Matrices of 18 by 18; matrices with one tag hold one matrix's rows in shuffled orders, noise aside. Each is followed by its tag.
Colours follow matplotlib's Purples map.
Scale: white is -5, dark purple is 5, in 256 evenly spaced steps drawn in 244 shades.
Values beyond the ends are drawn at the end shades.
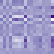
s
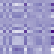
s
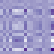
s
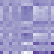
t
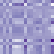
s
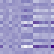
t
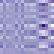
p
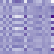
s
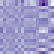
p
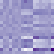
t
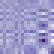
p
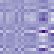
p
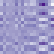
p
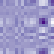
p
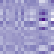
p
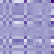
s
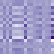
s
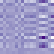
p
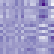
p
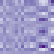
p
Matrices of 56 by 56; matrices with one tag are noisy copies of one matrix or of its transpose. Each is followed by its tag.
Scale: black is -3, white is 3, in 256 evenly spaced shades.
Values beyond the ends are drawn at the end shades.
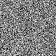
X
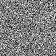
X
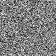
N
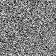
N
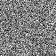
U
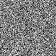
X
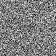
X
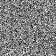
U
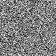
N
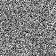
U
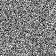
U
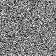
N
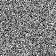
U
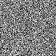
X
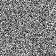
U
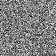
U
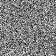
U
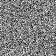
U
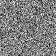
N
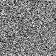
N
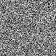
X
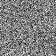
U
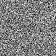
X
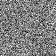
U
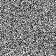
U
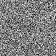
X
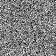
U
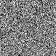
N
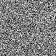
X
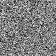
N
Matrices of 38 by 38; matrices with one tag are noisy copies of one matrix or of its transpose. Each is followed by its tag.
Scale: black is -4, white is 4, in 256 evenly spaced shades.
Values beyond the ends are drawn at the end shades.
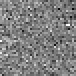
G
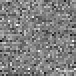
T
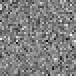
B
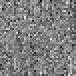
T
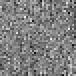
T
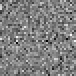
B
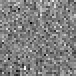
G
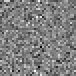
B
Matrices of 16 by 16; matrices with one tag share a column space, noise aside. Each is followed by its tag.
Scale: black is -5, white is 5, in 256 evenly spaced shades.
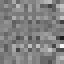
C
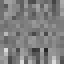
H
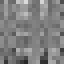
H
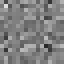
C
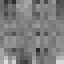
H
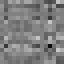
C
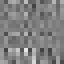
H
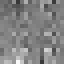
H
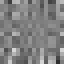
H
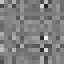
C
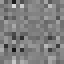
C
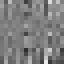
H
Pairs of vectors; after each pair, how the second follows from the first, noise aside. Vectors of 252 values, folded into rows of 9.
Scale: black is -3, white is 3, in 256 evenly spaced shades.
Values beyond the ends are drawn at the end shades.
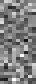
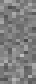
shrunk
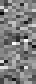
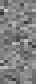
shrunk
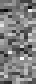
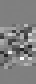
partly zeroed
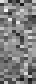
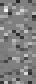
partly zeroed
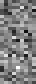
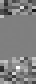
partly zeroed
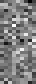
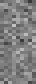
shrunk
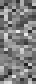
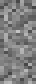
shrunk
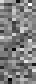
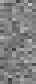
shrunk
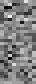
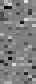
partly zeroed
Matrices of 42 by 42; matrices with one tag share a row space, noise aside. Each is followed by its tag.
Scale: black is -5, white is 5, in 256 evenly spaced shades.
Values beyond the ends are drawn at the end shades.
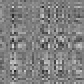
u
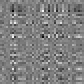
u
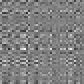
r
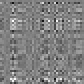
u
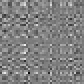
r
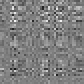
u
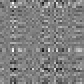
u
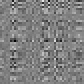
u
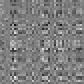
u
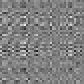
r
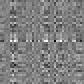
u
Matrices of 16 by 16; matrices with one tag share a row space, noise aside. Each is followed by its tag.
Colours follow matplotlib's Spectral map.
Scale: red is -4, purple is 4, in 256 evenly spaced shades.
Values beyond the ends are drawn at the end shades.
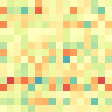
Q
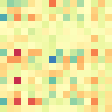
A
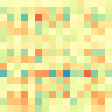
Q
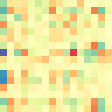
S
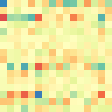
Q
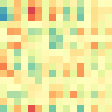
A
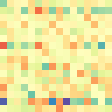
Q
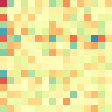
S
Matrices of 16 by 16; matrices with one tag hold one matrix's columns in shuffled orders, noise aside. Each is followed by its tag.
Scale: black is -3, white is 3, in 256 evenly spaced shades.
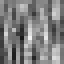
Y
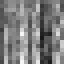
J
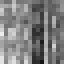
J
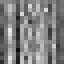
J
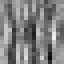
Y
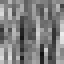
Y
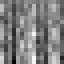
J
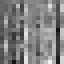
J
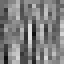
Y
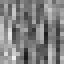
Y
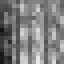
J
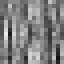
Y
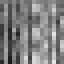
J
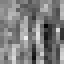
Y
